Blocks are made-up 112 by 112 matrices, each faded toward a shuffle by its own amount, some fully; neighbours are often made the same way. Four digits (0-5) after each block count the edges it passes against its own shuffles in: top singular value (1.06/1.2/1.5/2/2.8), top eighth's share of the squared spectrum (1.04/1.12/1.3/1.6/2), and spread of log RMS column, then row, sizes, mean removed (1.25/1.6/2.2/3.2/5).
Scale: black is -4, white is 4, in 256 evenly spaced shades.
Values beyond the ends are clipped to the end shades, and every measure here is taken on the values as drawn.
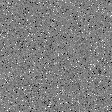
0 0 0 0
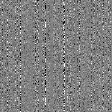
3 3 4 0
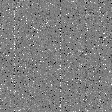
2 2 1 0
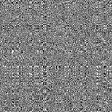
5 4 3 3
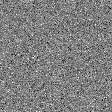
2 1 0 0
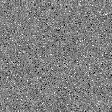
3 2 1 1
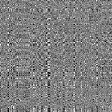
5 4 3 3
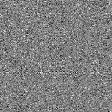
4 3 1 1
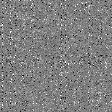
2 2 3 2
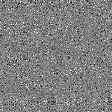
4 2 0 1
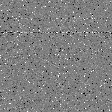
3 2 0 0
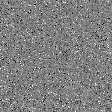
3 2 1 1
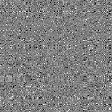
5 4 2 3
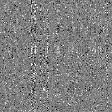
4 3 3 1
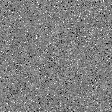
1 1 1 0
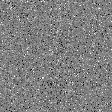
2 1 1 0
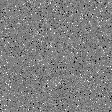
0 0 0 0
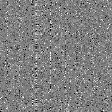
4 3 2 0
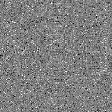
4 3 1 1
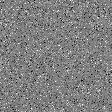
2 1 0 0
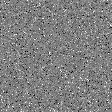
0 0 0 0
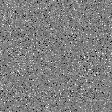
3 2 0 1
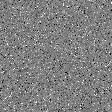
0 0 0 0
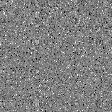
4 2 0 0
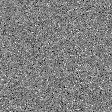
0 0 0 0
